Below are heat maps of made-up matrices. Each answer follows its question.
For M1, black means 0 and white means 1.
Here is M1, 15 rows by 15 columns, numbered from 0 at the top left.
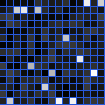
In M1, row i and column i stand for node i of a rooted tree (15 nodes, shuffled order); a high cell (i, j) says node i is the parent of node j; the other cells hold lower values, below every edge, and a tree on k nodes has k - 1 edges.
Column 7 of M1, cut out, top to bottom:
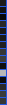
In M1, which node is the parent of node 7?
10
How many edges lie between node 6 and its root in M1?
2
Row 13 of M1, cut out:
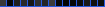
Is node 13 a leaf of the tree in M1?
yes
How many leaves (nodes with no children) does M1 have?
7
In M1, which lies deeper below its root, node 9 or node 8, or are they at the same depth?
node 9
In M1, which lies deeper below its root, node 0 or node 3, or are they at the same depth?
node 3
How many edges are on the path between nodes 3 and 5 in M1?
2
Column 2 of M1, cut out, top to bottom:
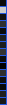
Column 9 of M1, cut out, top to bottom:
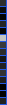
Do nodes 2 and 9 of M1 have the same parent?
no
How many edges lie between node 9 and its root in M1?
4
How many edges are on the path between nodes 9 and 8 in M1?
4
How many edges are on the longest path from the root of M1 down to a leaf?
5
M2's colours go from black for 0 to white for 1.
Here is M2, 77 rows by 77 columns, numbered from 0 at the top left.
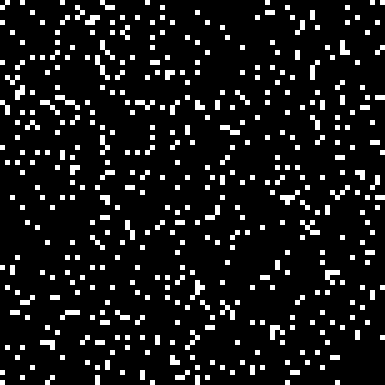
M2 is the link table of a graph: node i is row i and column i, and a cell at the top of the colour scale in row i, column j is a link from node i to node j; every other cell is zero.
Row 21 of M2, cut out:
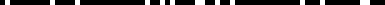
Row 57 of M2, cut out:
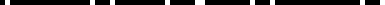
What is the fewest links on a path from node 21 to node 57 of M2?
2
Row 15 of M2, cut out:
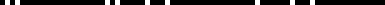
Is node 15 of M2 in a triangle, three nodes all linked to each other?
yes
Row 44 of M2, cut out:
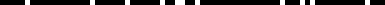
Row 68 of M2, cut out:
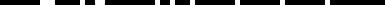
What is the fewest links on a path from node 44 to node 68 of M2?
2
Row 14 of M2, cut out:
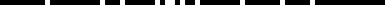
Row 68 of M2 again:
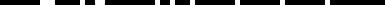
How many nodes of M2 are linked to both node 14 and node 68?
5
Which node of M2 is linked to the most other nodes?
node 20
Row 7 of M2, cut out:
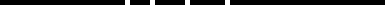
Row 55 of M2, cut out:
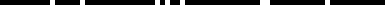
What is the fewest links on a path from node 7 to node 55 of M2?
3
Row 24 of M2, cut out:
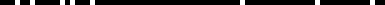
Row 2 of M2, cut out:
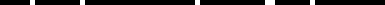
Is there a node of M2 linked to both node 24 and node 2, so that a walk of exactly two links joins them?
yes
